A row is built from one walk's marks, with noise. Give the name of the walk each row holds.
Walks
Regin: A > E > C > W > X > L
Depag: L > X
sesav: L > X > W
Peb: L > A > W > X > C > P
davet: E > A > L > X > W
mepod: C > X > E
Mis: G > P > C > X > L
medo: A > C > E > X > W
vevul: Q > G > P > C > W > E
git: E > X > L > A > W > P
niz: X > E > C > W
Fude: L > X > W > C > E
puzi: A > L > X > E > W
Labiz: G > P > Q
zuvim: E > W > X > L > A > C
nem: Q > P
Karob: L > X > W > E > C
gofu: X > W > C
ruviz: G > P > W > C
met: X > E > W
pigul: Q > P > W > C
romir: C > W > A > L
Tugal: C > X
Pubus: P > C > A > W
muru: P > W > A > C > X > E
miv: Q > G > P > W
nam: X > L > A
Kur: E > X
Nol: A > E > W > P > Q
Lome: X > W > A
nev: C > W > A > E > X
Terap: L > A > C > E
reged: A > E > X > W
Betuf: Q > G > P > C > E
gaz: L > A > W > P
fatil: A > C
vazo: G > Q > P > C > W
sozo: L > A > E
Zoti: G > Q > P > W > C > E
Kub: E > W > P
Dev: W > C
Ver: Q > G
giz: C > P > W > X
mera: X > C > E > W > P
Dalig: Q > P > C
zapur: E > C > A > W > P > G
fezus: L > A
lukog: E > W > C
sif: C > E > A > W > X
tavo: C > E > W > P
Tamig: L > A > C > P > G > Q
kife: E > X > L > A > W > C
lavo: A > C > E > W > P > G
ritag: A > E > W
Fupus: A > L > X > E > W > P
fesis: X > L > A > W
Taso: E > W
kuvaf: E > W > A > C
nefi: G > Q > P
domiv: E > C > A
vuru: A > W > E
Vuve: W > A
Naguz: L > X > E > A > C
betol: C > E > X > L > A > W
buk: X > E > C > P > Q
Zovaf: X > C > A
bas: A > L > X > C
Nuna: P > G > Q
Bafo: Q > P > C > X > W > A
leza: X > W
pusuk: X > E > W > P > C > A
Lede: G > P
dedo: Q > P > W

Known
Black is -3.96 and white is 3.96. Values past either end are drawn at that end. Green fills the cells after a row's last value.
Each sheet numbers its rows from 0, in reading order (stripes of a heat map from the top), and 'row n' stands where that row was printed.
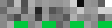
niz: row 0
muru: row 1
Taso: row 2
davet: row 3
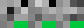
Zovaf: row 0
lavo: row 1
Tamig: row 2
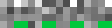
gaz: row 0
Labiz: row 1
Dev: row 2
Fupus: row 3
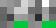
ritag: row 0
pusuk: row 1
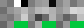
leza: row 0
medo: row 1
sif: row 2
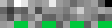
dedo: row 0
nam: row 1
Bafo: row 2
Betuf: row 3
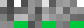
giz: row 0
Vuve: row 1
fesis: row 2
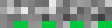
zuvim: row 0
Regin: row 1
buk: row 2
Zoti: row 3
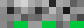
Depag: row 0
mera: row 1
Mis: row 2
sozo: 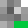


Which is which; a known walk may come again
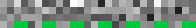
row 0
fezus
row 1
Labiz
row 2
pigul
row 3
nefi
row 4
kuvaf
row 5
pusuk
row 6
mepod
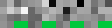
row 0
zuvim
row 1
Taso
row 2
Zovaf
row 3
Peb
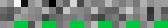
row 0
tavo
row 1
Betuf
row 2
lukog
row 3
Zoti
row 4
met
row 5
muru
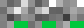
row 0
reged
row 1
nev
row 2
Nol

